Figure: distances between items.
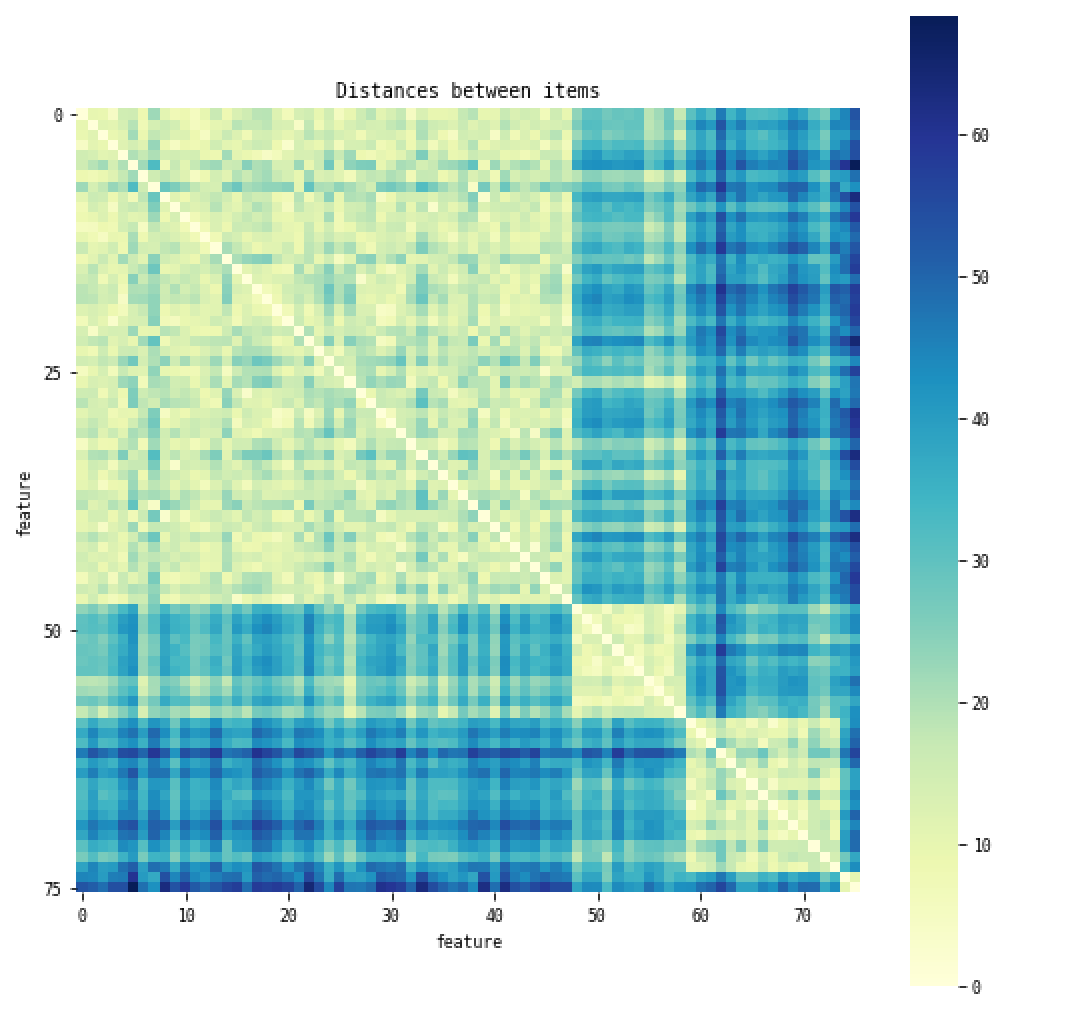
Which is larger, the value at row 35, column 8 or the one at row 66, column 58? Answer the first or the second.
the second
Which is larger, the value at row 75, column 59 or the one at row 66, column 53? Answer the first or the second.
the first
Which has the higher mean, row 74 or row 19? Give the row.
74
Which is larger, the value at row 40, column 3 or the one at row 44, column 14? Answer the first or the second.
the second
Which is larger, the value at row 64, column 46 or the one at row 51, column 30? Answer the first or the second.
the first
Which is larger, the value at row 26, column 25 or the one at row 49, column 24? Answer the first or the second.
the second
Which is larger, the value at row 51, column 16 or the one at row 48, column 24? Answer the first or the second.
the first
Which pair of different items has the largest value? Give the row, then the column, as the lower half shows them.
75, 5
